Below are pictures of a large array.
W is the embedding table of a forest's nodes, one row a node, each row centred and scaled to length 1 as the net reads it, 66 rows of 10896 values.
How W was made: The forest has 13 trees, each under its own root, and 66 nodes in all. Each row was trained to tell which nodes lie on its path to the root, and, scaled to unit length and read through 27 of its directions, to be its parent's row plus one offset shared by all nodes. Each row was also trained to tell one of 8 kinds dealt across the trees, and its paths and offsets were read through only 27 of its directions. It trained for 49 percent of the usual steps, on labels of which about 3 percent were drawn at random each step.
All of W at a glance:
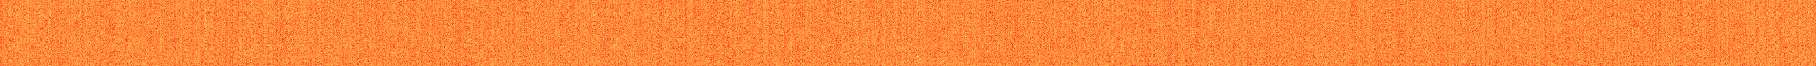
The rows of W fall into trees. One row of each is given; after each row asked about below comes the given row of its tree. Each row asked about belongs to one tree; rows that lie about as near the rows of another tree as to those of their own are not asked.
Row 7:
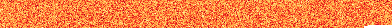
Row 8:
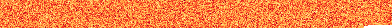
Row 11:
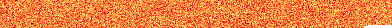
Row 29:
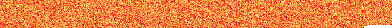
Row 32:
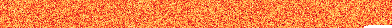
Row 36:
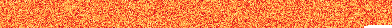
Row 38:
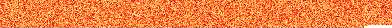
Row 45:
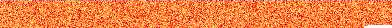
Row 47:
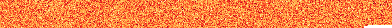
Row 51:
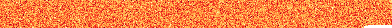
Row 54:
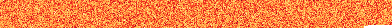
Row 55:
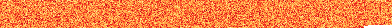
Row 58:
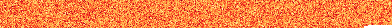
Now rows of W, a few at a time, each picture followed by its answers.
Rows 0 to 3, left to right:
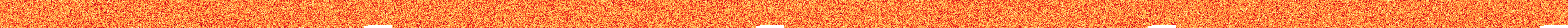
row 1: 47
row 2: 54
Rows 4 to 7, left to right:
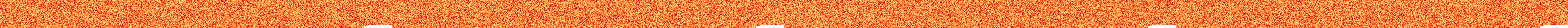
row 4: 29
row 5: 7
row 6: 36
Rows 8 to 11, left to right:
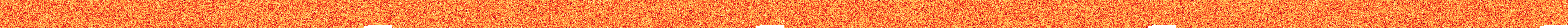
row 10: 51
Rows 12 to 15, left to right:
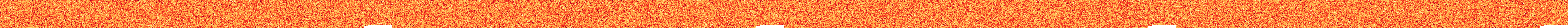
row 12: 45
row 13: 45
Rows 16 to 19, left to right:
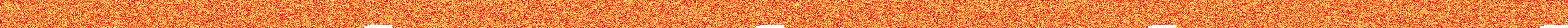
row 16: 7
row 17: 8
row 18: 38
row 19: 11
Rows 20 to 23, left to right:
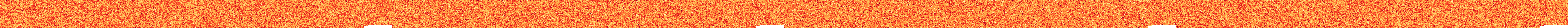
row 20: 32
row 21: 55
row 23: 51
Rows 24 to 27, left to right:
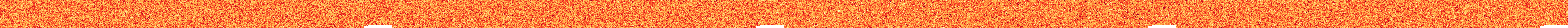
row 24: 32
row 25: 55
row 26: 11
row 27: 51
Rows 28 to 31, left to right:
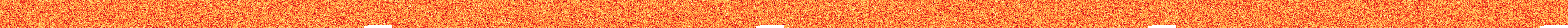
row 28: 8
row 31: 29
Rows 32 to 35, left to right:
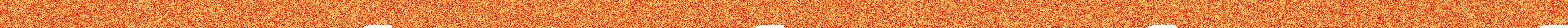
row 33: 29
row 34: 51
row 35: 54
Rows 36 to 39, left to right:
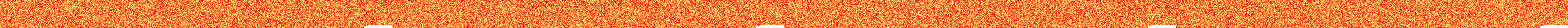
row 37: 47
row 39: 32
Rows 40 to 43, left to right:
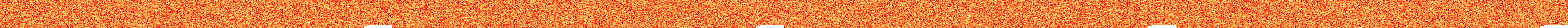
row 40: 38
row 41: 32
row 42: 11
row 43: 58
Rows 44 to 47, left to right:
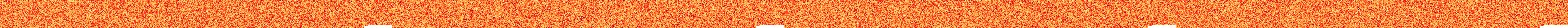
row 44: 45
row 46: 47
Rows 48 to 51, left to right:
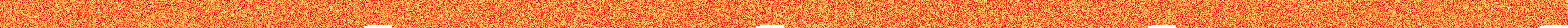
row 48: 11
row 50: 54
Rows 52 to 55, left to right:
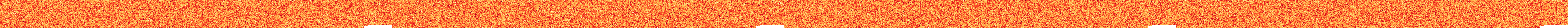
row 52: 8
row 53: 29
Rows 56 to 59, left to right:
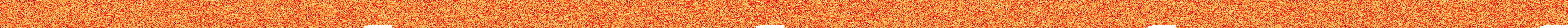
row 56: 11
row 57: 36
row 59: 7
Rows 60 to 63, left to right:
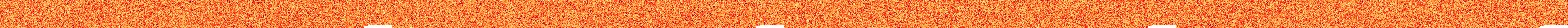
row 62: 38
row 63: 58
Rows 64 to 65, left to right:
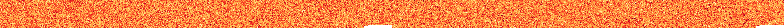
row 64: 58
